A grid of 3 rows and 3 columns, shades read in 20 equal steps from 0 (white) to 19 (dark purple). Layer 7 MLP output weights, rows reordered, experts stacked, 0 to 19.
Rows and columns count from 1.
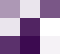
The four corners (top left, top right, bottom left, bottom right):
8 13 16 1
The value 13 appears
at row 1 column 3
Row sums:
23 19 36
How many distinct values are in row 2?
3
